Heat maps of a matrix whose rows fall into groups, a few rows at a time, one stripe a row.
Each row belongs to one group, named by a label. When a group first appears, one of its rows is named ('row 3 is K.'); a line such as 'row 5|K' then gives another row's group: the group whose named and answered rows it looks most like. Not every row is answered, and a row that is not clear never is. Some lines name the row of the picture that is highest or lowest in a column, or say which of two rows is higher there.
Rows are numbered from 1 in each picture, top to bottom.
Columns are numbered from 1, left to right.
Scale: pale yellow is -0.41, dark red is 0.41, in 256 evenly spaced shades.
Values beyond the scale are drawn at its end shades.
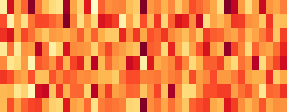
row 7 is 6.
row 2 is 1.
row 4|6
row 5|6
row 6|1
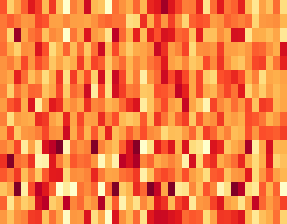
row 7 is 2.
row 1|2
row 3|2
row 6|2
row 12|1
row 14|2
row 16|2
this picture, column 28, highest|12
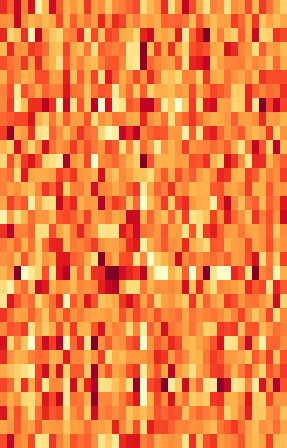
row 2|2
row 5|6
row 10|1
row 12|6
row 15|2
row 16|6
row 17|1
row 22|1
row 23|1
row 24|2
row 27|6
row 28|2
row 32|1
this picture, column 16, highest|20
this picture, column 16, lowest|10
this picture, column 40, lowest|20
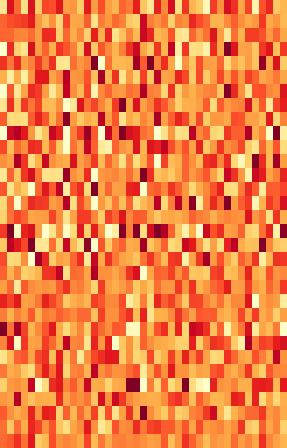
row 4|6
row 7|6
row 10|1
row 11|2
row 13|6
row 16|1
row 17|1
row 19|6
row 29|2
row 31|2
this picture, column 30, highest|19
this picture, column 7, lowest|17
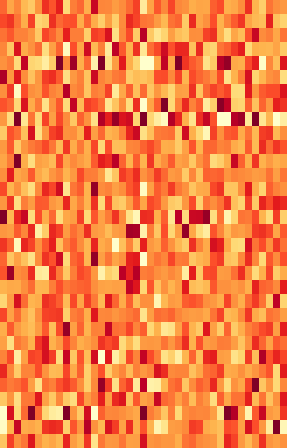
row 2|1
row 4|2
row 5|2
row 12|2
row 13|1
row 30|6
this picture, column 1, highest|16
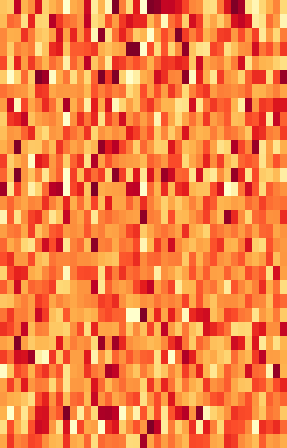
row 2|1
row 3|2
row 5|2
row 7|6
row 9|1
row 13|2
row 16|6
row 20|1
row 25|2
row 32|6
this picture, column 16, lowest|1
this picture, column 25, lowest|26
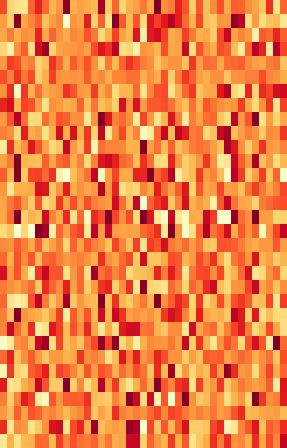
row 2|2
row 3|2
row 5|1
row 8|1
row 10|2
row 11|6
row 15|2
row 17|6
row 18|2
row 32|6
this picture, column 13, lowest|16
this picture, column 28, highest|24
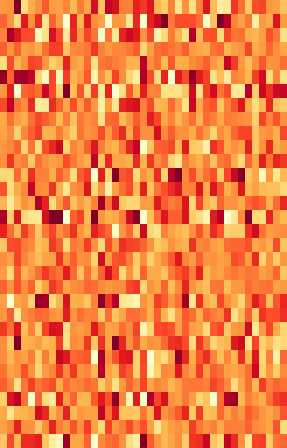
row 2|2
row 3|1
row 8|1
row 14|2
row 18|1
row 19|2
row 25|2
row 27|2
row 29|2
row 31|1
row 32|6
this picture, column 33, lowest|16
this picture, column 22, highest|29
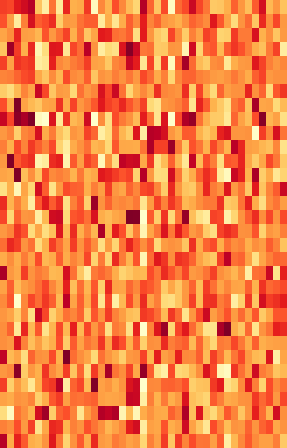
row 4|1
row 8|2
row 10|2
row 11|2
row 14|6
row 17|2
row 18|1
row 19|2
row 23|6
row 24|2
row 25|2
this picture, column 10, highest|26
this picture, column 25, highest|11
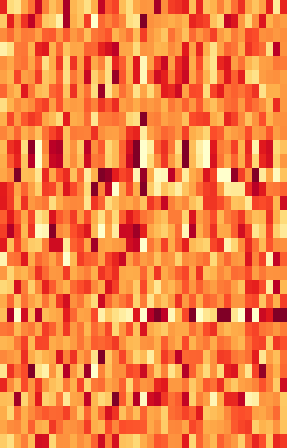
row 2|6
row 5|2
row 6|2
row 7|2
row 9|6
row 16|1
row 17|1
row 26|2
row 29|2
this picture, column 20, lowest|13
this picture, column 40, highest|23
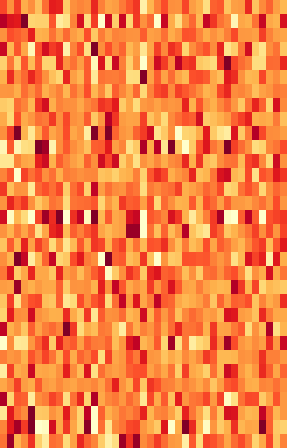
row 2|1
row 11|6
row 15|1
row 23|6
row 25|6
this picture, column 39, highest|24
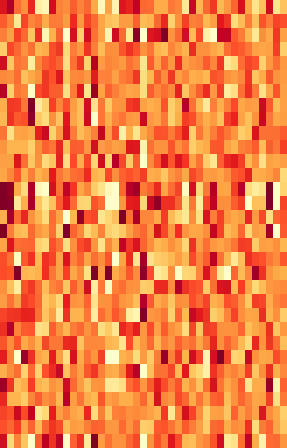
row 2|2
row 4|1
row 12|2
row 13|1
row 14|1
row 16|1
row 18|1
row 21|2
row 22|6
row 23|6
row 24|1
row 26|2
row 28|1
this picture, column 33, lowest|20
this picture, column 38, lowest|32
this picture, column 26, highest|21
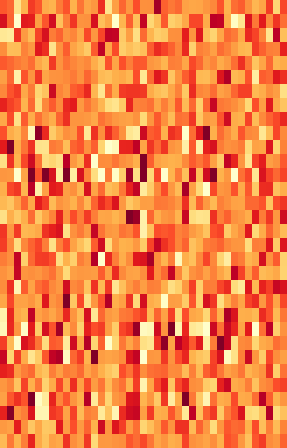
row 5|1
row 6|2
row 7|1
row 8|1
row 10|6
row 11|1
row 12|6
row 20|2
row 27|1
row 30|1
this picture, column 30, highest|10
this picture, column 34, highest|20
